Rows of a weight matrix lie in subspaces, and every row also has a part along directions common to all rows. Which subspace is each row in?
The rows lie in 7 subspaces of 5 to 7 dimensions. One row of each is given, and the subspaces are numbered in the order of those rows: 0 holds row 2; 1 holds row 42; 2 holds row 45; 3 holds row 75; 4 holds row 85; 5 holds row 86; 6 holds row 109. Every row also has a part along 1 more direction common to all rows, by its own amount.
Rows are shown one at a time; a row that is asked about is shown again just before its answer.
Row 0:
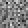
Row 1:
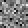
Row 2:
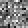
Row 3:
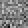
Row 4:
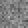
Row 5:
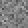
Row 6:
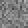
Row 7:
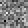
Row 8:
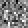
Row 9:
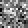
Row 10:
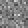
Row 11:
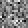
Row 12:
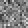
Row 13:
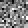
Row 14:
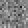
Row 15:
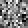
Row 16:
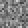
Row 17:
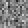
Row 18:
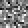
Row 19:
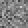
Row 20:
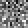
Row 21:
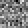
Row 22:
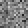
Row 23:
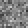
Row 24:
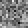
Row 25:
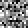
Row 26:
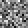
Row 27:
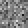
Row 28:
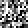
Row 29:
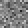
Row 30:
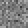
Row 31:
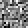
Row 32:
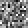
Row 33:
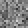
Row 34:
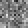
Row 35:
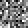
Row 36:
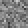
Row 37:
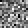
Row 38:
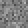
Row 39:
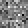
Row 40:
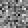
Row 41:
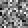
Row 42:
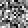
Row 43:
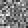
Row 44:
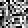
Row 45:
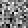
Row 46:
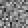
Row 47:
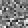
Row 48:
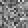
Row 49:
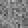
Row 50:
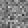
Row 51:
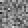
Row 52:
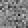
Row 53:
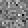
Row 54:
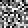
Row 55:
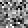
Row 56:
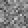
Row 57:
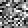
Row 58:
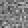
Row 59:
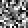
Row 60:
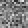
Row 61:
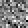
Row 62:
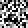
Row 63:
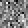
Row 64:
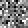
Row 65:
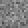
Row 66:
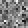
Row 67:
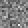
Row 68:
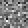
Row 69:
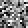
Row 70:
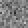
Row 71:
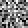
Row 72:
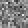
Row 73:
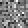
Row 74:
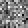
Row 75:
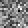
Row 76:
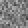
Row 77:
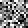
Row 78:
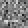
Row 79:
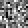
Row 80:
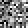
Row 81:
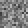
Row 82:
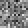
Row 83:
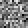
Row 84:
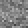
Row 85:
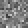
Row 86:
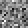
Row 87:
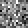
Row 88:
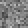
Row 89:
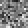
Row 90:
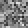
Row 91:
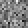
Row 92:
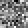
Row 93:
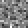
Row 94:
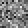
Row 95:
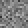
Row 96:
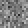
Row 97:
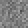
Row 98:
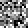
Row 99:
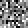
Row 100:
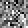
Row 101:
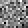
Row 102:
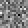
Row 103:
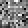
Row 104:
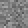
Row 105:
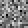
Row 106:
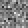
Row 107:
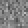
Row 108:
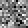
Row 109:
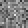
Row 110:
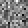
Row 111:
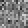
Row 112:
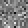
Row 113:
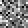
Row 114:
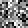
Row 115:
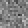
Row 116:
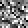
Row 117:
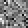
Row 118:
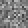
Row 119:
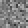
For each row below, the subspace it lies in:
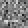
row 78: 4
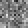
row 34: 4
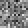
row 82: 0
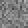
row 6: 1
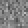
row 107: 2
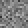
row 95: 1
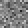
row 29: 6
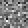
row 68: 2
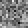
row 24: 4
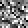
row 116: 1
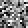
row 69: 0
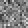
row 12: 0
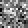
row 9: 6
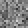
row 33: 5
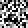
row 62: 1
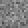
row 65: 0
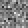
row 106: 4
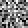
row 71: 3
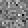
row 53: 0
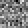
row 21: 2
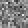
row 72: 5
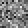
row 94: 1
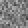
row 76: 1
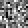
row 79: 4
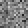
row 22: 6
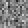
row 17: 2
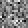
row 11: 1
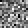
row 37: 5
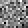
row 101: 0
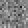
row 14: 6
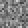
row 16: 2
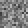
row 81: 3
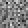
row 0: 3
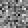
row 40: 0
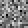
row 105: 4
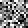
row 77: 3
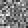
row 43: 0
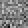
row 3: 2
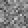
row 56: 0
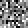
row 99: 5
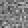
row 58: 2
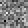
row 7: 5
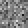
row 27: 0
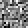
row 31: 2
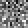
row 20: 3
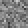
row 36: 5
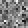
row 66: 5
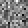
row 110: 4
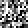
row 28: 4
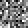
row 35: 6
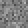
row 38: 4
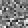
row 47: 6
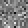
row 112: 2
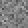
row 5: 5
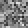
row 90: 0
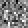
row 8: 4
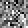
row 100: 3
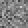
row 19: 1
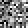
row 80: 0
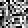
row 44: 2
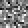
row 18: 4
